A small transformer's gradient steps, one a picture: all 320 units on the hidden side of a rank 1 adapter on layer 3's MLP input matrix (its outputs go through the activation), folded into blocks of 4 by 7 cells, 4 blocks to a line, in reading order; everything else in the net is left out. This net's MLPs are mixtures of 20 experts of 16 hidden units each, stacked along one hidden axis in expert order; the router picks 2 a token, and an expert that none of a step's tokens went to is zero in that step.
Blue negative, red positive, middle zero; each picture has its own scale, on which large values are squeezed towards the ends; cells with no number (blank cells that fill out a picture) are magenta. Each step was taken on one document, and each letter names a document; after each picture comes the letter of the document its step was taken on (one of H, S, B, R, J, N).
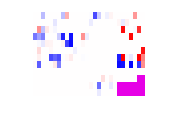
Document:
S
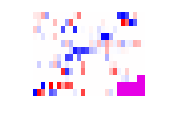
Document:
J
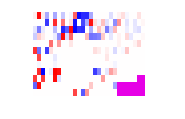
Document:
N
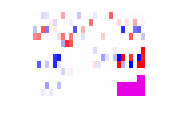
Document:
S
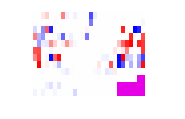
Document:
S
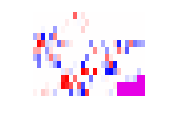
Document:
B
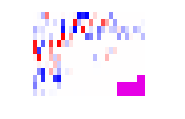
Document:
N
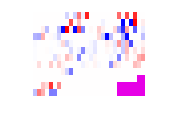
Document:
J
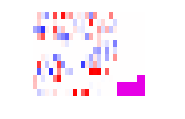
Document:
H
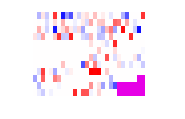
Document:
H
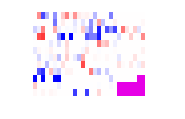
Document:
H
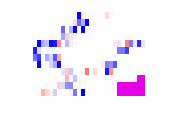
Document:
B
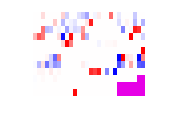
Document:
S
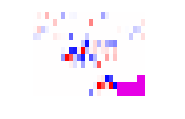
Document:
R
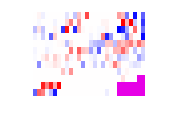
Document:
J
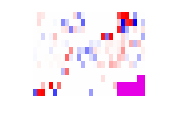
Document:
J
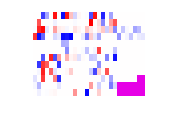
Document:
H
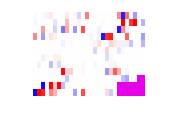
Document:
J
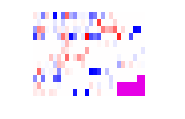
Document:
H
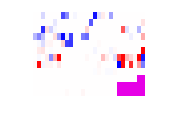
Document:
S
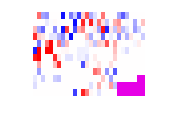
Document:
N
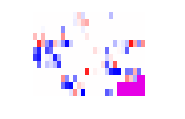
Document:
B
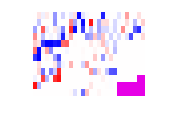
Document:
N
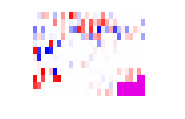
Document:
N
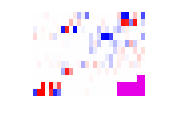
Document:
J
